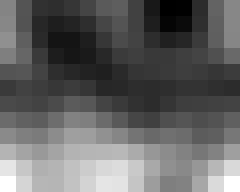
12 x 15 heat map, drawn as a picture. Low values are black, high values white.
The middle right is the calmest part. There is an overall slope up to the bottom. Overall the values sit about 40% of the way up the scale. There are no lone odd cells.
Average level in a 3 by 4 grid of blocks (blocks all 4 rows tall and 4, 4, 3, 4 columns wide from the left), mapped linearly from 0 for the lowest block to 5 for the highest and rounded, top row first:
1001 / 1101 / 5544
